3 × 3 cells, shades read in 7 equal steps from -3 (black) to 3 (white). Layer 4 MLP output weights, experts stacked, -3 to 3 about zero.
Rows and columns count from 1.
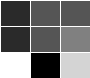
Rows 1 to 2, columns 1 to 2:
-2 -1 / -2 -1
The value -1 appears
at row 1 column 2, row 1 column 3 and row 2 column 2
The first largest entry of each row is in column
2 3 1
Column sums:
-1 -5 1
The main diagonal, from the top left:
-2 -1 2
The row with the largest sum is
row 3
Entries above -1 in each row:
0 1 2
